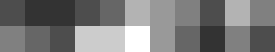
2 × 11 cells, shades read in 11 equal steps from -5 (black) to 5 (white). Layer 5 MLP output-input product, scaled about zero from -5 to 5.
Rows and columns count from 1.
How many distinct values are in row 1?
6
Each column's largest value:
0 -1 -2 3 3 5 1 0 -2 2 0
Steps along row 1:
down same up up up down down down up down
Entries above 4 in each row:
0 1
